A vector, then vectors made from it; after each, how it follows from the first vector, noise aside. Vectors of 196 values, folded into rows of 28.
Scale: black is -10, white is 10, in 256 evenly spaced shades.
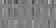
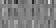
scaled up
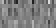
scaled up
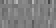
negated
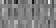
scaled up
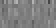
negated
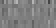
negated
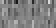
scaled up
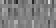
scaled up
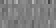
negated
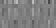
negated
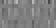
negated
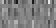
scaled up
